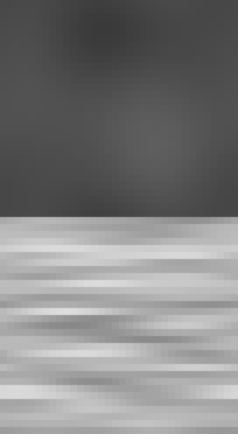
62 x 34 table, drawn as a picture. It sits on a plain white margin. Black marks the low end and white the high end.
It is made of 2 by 1 panels. Panel 1,1: low, smooth, faint in contrast. Panel 2,1: high, streaked across.
